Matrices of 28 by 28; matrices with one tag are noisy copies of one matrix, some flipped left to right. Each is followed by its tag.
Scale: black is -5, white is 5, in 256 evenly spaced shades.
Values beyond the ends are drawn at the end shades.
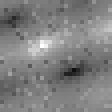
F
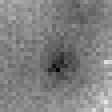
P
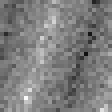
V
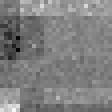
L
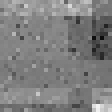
L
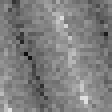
V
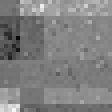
L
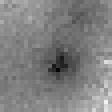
P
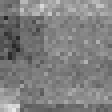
L
